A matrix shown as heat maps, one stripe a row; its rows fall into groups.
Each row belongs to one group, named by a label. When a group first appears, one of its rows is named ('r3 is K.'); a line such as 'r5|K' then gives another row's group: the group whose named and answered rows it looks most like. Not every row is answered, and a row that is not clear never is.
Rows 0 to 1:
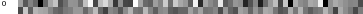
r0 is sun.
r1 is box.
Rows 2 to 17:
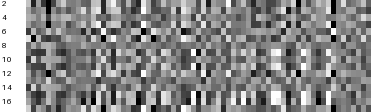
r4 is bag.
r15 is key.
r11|key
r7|sun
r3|sun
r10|box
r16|key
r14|box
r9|key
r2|sun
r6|box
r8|box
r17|sun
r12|sun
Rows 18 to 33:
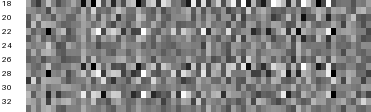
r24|box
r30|bag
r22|sun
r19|bag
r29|box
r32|bag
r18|key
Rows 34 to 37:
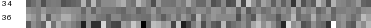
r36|bag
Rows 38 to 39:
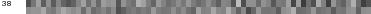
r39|bag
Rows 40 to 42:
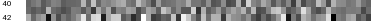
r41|key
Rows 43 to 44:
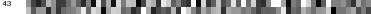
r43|key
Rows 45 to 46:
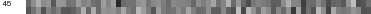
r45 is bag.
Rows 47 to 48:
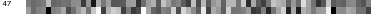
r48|sun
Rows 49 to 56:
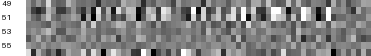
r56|sun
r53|box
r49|box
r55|bag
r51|key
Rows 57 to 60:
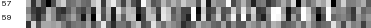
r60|box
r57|sun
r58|key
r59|key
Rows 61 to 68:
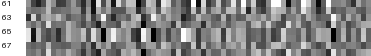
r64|box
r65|sun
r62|key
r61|key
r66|sun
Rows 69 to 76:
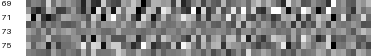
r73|bag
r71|sun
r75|sun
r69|box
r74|key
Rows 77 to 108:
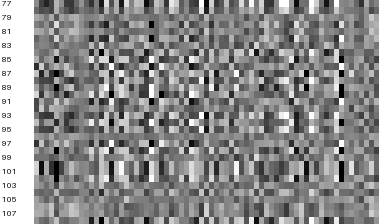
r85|sun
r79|bag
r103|bag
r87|sun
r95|key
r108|key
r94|sun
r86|box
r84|key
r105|bag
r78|key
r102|sun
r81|bag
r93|key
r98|sun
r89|sun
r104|key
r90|sun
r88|key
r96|bag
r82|box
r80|box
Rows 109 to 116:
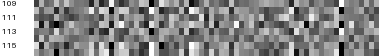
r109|box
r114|box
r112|sun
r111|key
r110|sun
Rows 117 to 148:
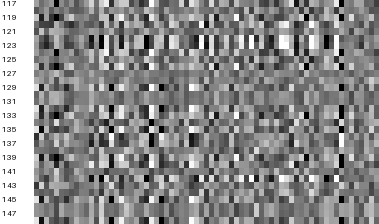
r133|sun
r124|sun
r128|bag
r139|sun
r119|sun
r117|sun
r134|box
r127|box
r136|box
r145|sun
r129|sun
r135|sun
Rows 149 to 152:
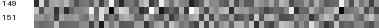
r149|box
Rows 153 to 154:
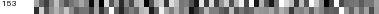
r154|box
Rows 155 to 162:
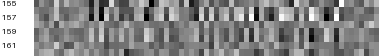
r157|key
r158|bag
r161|box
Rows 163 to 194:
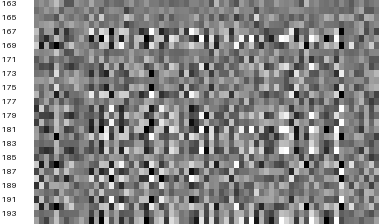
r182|sun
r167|sun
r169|sun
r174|bag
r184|key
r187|box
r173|box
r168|key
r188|sun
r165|bag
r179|key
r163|box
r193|key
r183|key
